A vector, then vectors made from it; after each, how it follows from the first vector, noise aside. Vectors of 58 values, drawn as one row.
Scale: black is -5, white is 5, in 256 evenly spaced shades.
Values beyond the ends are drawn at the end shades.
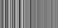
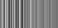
negated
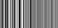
scaled up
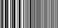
scaled up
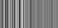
copied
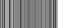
wrapped around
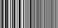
scaled up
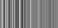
negated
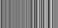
wrapped around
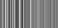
negated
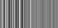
negated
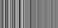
copied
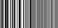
scaled up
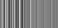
negated
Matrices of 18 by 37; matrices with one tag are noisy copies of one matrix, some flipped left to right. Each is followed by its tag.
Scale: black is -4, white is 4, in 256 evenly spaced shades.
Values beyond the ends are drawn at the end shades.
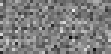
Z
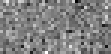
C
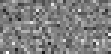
Z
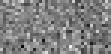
C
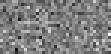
Z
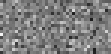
Z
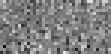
C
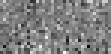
C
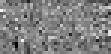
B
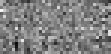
B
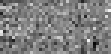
B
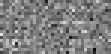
Z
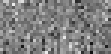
C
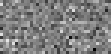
Z
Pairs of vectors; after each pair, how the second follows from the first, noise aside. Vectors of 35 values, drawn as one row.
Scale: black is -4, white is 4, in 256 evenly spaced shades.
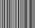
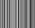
copied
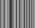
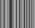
copied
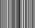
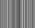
shrunk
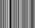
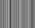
shrunk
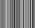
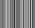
copied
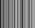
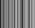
copied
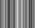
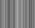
shrunk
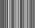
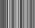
copied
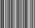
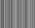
shrunk
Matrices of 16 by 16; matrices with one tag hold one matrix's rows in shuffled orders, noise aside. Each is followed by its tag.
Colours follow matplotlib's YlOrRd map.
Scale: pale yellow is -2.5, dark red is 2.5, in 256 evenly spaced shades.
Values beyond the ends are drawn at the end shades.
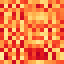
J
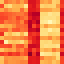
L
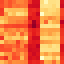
L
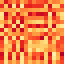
J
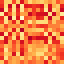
J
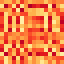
J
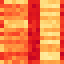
L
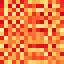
J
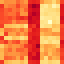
L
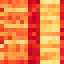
L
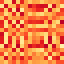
J
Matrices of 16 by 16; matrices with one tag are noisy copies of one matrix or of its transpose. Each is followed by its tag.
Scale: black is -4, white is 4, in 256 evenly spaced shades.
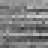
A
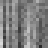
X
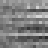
A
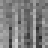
A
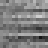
A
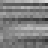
X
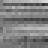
X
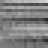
X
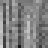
X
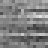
A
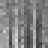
A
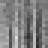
A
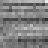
X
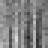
A
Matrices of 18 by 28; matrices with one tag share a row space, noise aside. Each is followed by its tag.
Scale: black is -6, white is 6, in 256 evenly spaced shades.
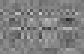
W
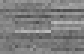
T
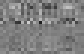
W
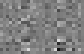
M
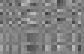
M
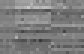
T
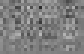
W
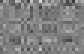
W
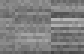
T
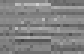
T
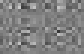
M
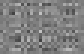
W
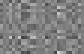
M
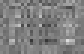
W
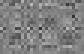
W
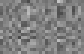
M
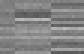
T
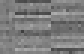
T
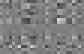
M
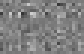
M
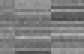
T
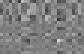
M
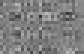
W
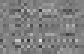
W
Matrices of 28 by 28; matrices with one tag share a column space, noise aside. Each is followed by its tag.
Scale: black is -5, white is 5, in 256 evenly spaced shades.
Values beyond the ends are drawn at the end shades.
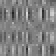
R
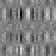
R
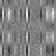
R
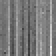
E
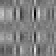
R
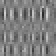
R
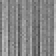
E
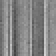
E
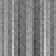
E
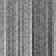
E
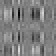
R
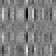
R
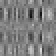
R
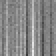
E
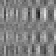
R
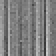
E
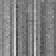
E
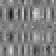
R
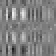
R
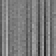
E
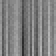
E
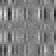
R
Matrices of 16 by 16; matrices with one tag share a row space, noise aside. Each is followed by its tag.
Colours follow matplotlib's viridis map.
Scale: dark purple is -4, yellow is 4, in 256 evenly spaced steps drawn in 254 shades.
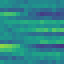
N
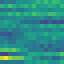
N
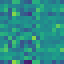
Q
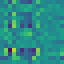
Q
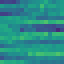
N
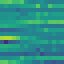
N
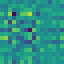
Q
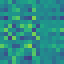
Q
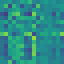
Q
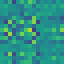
Q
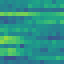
N
